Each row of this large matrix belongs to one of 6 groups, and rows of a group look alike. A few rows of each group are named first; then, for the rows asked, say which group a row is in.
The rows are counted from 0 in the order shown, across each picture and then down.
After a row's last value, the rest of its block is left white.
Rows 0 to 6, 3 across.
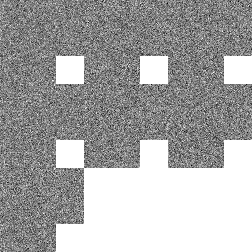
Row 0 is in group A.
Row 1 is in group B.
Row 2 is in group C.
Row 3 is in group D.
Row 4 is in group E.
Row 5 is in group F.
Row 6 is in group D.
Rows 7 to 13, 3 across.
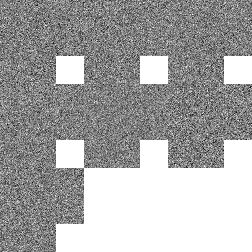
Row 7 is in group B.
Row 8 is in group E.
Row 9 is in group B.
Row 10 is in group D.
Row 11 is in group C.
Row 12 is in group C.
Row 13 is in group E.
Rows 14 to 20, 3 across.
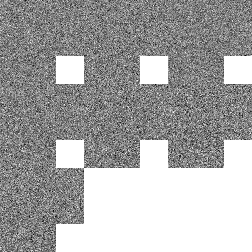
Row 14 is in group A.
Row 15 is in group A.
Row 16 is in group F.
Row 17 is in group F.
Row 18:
B
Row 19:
F
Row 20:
B
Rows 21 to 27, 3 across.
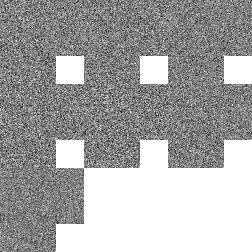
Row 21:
F
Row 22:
C
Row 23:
A
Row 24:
C
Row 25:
F
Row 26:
F
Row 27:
B
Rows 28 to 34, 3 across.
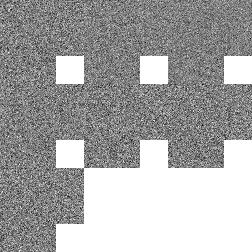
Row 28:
F
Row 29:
E
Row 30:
B
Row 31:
F
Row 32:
C
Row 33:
E
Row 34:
E
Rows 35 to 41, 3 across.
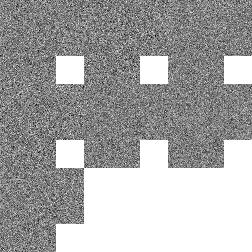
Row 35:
A
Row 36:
C
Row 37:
D
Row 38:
B
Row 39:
A
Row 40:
C
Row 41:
A
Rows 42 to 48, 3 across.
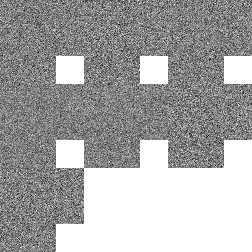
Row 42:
A
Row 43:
E
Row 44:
C
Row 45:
C
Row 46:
D
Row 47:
F
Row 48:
E
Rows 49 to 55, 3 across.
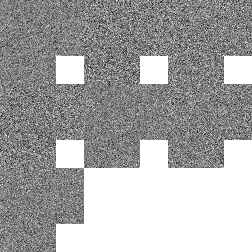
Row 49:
A
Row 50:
F
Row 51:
D
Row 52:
F
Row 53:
A
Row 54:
D
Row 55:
D
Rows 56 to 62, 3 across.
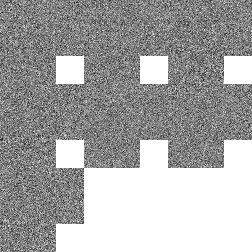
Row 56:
F
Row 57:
C
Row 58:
B
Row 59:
A
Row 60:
D
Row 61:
E
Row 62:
A
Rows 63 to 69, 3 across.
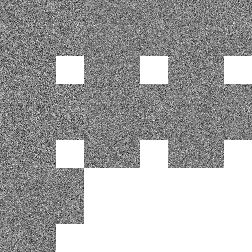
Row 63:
F
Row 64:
A
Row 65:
C
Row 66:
C
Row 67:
C
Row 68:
B
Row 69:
B
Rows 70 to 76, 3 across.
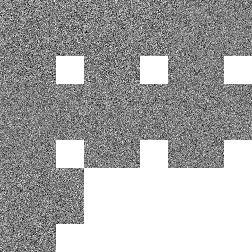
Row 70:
D
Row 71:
D
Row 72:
E
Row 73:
C
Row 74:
D
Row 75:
E
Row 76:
B
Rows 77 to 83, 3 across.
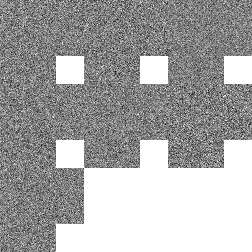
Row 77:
D
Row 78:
B
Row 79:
C
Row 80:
F
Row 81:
C
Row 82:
C
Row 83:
A
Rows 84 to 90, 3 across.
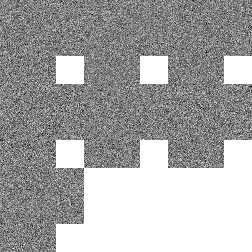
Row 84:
A
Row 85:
D
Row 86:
A
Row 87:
A
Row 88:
A
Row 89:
E
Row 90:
C
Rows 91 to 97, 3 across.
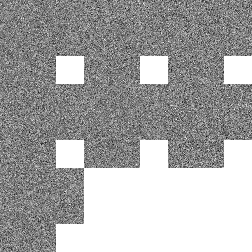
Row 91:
B
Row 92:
D
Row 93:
E
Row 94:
C
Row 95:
A
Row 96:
A
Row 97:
C
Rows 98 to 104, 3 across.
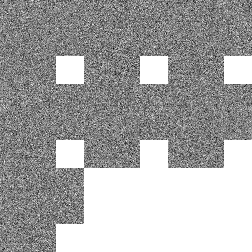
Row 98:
D
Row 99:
B
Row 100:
C
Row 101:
D
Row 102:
C
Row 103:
F
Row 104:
C
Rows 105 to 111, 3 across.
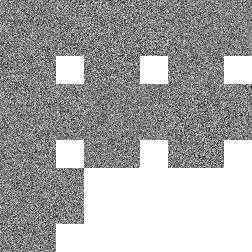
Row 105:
C
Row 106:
E
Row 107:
F
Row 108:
C
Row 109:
A
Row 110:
B
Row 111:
A
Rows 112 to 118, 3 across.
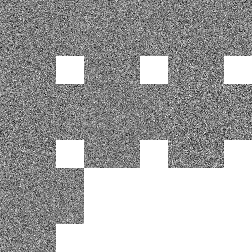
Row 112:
F
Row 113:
D
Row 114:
F
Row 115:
F
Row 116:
C
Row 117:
D
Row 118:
F
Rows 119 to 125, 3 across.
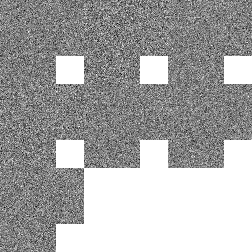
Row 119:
A
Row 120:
E
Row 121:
D
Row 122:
D
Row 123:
C
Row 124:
F
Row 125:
B
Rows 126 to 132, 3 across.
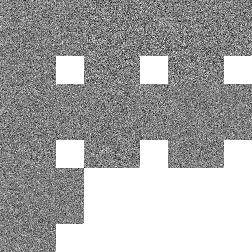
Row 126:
D
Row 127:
C
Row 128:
F
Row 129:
B
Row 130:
B
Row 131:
A
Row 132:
F
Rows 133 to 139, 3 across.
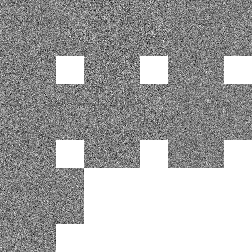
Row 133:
C
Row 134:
C
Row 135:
E
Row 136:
F
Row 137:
C
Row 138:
E
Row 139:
B
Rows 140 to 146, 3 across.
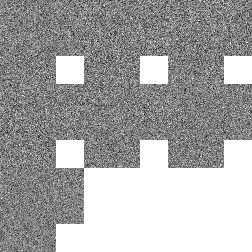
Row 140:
C
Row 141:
E
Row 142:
D
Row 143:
F
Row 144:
C
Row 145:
A
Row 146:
E
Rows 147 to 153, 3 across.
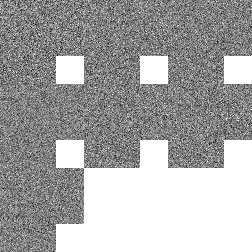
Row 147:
E
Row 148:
C
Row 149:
A
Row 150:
E
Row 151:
B
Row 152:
C
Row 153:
F
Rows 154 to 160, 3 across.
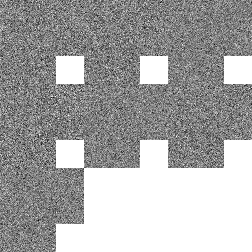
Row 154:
C
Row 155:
F
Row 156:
B
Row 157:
C
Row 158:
E
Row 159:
F
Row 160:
A
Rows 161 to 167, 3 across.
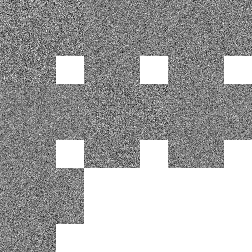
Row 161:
D
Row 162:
A
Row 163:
A
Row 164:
C
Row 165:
C
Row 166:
C
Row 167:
B
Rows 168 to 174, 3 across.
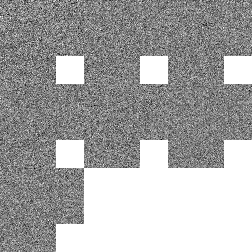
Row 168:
D
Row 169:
E
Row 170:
E
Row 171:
A
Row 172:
F
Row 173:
C
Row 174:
E
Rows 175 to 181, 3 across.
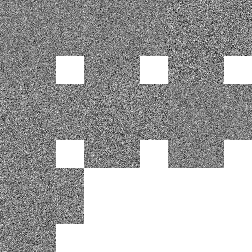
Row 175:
E
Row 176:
A
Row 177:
F
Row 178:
D
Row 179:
D
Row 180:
A
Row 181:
E
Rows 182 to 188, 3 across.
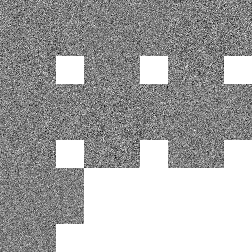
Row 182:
A
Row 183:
A
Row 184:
B
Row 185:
B
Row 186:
B
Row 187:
D
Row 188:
E
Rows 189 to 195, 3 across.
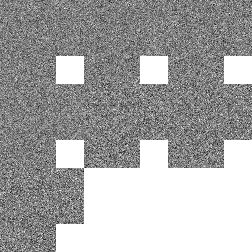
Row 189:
B
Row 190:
A
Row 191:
A
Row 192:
C
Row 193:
C
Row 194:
C
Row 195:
B
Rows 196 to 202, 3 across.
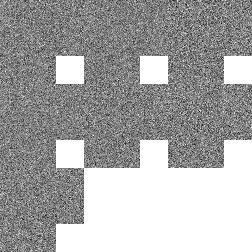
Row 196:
A
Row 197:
A
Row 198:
E
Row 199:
D
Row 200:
C
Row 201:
E
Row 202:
B
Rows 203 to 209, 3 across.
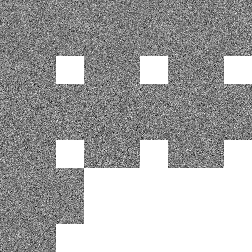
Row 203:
B
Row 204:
F
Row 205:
C
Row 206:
E
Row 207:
B
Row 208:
B
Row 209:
B
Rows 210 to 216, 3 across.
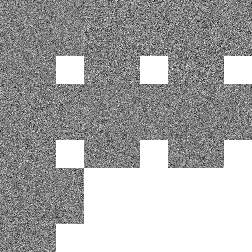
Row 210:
E
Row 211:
D
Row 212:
B
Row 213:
E
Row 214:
F
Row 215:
B
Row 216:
A
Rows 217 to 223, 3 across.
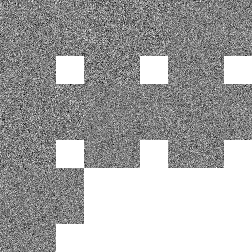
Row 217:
E
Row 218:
C
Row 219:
E
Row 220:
C
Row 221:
A
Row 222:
F
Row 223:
A
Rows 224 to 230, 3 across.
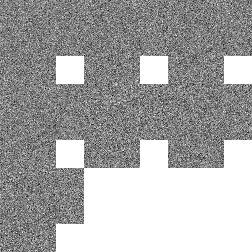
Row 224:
D
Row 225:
A
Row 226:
A
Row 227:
A
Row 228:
D
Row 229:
E
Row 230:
A
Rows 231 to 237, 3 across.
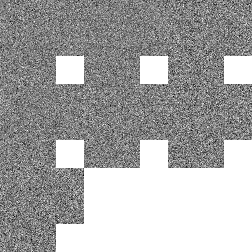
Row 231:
F
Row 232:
C
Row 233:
C
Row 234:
A
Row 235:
C
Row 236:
C
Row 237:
B
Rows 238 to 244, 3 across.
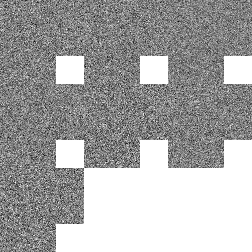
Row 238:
E
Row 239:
F
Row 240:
F
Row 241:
B
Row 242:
C
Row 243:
D
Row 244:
F
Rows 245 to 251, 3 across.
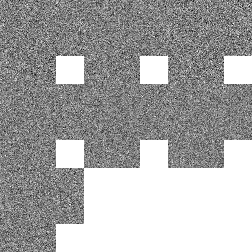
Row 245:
B
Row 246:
C
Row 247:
C
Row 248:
A
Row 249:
F
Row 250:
D
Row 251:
C
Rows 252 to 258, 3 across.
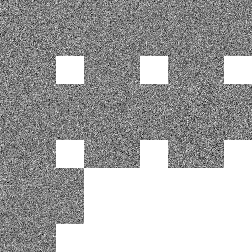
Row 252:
E
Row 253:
D
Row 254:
A
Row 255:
D
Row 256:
B
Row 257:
B
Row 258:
D
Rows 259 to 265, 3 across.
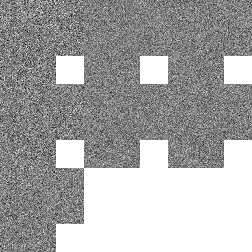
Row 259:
D
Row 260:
C
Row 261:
C
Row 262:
B
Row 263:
F
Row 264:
B
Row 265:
D
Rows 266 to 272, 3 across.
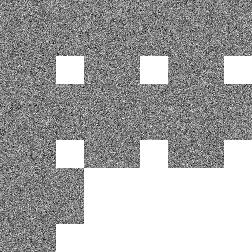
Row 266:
B
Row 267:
D
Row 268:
C
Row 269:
B
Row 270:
E
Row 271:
F
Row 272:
B
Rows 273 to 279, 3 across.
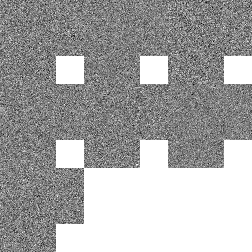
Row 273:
C
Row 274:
C
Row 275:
E
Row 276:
F
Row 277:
A
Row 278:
A
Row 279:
D
